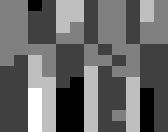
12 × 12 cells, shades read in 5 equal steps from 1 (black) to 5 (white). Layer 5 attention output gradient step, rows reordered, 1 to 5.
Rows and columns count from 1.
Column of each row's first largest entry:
5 5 5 1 1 3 3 3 3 3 3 3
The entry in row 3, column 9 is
3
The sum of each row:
34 35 33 32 31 31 31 31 30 30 31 30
